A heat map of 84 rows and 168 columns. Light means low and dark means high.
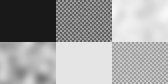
It is made of 2 by 3 panels. Panel 1,1: very high, flat. Panel 1,2: middling, checkered, strong in contrast. Panel 1,3: very low, smooth, faint in contrast. Panel 2,1: low, smooth. Panel 2,2: very low, flat. Panel 2,3: low, checkered.
